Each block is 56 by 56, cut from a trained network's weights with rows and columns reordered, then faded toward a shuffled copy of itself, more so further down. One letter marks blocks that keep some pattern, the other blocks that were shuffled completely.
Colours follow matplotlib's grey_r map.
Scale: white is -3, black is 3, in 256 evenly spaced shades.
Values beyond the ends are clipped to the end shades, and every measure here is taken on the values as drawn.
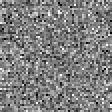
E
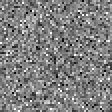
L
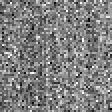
E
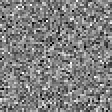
L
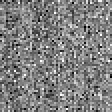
E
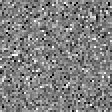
L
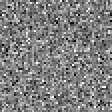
L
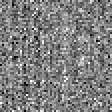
E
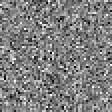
E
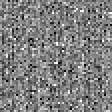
E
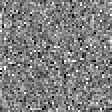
E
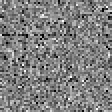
E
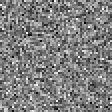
L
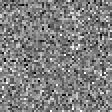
E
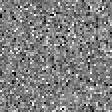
L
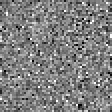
E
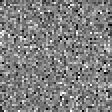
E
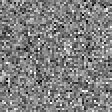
E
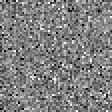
E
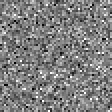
L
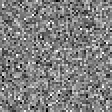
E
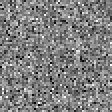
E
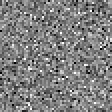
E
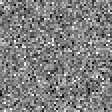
L
